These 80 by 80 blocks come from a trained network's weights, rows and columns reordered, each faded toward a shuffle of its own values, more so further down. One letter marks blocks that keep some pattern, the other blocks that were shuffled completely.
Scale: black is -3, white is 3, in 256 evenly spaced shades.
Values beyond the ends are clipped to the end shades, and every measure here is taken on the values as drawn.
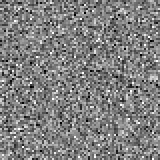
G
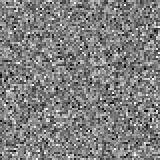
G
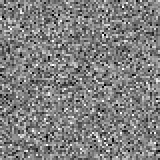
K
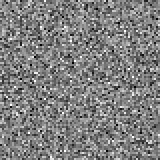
G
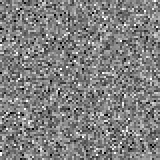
G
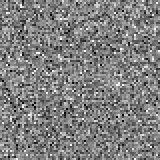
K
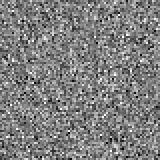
G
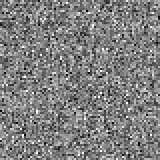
G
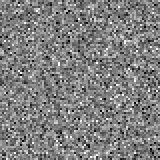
G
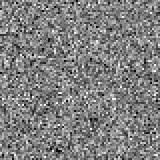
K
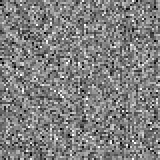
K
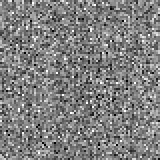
K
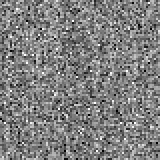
K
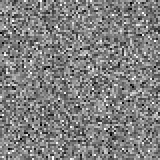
G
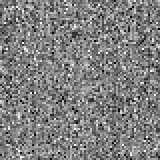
K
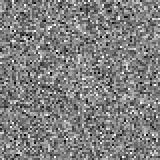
K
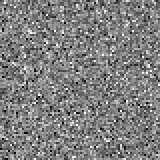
G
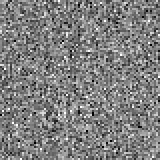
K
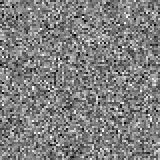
K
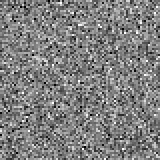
G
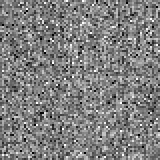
K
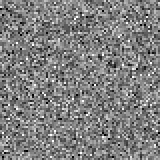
G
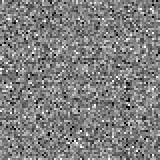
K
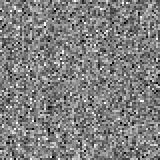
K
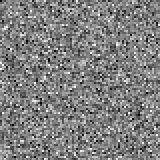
G
